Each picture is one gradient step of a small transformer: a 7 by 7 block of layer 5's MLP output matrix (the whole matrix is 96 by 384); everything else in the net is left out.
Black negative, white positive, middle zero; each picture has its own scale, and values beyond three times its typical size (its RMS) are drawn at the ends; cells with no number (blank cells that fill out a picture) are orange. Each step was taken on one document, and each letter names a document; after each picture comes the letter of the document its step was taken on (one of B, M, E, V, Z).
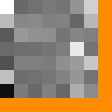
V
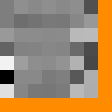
V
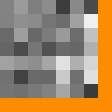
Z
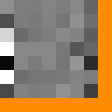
V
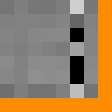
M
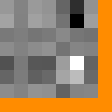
M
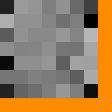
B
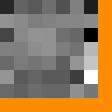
B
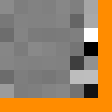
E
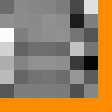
V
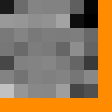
B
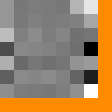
E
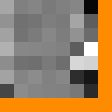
E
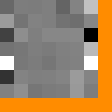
V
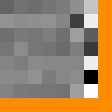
B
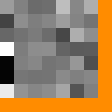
B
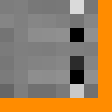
M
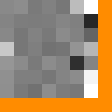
E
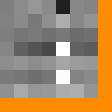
Z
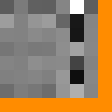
M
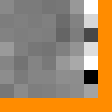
E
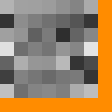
B
